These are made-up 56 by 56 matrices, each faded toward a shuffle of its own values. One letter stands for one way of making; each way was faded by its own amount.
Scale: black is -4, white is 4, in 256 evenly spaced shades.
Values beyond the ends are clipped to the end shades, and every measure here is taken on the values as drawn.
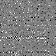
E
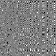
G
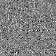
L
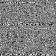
L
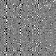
G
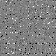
E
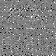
E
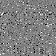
E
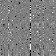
G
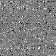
E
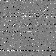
E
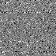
L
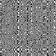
G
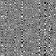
G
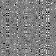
G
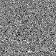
L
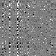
G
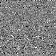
L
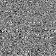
L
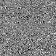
L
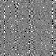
G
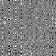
G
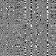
G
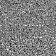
L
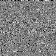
L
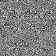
L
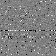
E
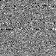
L
